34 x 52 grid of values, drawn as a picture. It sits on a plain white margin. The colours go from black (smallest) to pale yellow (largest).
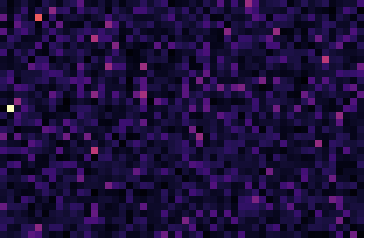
No regular stripes run through it. There is no overall slope. The halves do not mirror each other. Overall the values sit about 10% of the way up the scale. The values are skewed, with a long tail toward high values. The grain is fine, like static.
